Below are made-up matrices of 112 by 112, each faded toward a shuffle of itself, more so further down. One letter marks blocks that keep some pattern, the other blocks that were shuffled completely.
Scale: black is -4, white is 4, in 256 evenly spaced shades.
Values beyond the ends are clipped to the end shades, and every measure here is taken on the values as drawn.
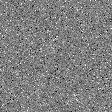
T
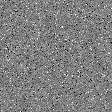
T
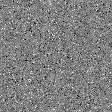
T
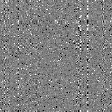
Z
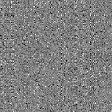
Z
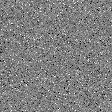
T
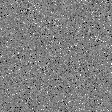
T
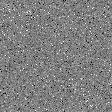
T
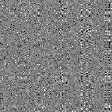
Z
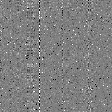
Z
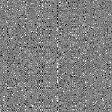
Z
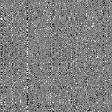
Z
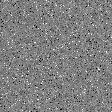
T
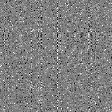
Z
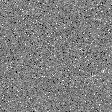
T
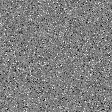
T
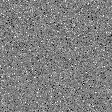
T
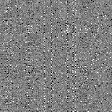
Z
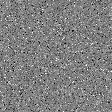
T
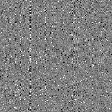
Z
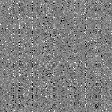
Z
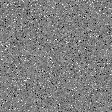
T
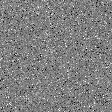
T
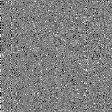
Z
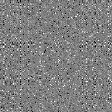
Z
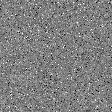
T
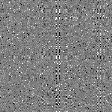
Z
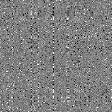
Z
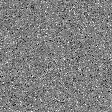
T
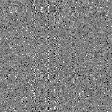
Z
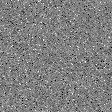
T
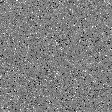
T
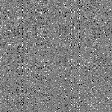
Z
